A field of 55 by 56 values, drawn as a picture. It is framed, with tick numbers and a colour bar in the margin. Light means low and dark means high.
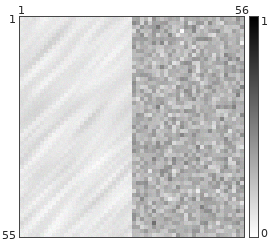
The table splits into one row of 2 panels. Panel 1,1: very low, slanting up to the right, faint in contrast. Panel 1,2: low, fine-grained.
